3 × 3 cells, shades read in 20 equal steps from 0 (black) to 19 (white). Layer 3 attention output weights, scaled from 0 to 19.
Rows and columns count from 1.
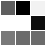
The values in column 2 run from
0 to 19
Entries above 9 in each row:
1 2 0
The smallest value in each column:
7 0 1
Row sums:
25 39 25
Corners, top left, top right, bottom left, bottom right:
7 18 9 8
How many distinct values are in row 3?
2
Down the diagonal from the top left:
7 19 8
